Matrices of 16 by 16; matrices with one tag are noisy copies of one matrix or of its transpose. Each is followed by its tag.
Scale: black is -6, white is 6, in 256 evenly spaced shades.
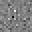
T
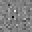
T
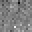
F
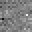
F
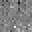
F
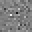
T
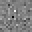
T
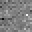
F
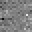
F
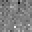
F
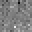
F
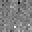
F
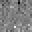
F
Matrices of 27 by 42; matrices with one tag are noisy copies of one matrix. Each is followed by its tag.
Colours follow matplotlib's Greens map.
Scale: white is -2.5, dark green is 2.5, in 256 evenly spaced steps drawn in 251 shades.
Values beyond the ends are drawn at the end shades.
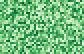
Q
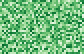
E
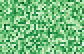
Q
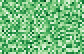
E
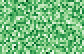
Q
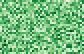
E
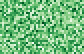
Q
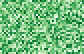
E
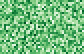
Q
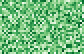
E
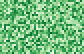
Q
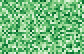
E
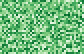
E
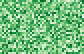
E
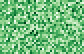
Q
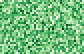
Q
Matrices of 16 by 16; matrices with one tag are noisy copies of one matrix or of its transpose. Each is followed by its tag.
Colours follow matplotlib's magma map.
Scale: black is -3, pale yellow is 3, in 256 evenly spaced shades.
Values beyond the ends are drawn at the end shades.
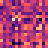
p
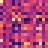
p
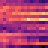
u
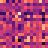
p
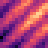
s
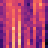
u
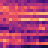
u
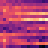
u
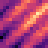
s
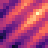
s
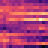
u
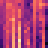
u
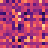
p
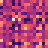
p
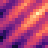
s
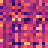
p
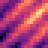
s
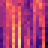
u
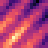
s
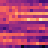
u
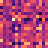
p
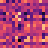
p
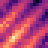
s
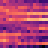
u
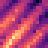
s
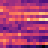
u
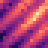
s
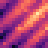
s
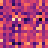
p
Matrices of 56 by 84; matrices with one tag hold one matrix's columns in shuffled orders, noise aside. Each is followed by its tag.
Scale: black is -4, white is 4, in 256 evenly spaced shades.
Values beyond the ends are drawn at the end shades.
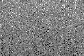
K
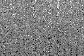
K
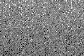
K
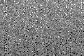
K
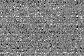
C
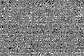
C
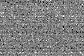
C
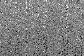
K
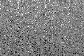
K
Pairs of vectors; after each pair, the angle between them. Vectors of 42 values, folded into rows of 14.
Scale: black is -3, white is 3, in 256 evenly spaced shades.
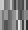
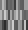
partly aligned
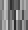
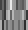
partly opposed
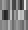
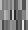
partly opposed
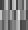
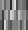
partly aligned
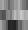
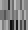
partly aligned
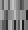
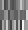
nearly opposite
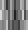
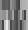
partly aligned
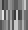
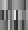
nearly opposite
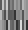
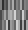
nearly opposite
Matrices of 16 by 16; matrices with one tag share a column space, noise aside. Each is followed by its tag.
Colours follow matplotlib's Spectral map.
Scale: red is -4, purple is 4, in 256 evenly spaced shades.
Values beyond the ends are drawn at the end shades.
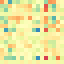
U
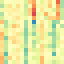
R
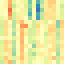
R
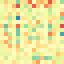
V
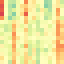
R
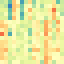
R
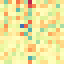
V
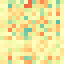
V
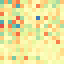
V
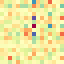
V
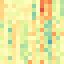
R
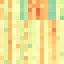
R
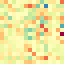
V
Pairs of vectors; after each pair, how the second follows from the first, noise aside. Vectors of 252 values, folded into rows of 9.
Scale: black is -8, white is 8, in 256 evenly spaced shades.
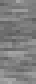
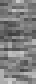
scaled up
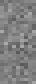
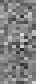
scaled up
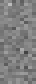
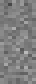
negated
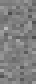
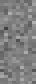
negated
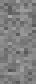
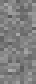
negated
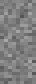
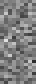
scaled up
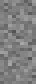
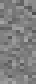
wrapped around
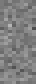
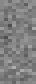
negated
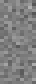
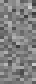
scaled up
